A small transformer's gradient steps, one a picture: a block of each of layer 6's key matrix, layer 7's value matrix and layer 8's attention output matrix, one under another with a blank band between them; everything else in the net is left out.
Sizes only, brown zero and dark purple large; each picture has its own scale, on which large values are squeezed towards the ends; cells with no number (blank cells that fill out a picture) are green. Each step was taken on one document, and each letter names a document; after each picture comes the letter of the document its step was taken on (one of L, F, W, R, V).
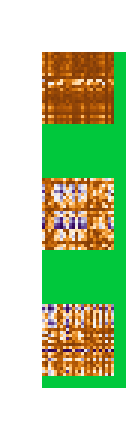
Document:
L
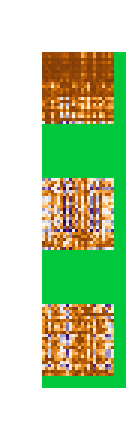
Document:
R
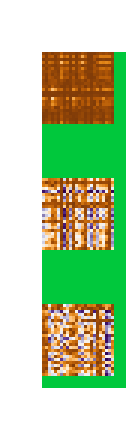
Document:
R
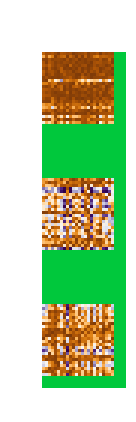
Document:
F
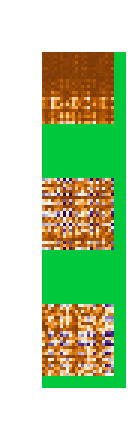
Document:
R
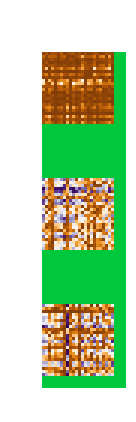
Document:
L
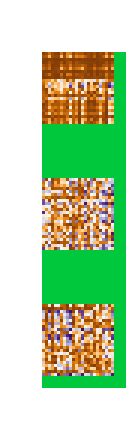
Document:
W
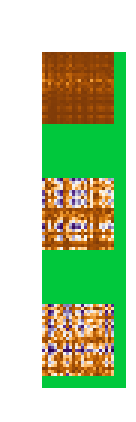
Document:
L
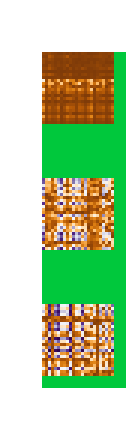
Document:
L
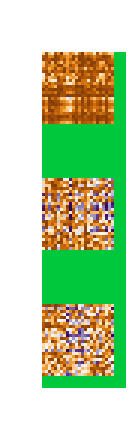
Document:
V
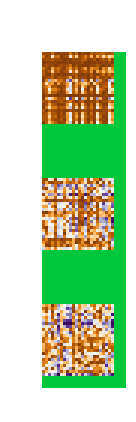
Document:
W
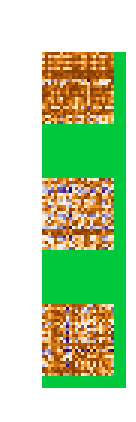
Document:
F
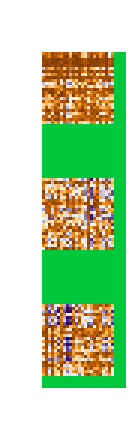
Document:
W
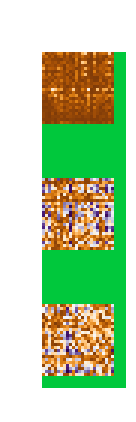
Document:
V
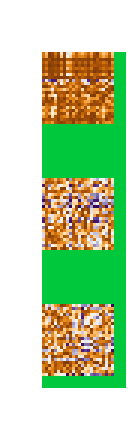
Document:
V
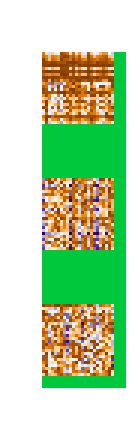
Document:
V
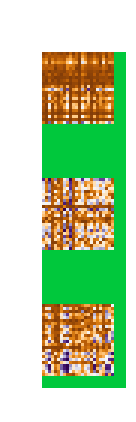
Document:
R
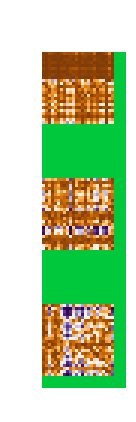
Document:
V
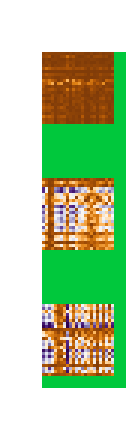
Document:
L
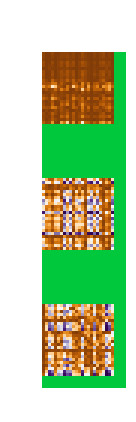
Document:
R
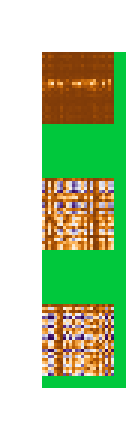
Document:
L
